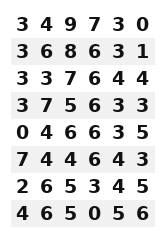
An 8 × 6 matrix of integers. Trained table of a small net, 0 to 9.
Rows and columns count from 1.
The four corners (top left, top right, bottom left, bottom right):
3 0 4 6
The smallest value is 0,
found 3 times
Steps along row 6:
down same up down down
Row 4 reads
3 7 5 6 3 3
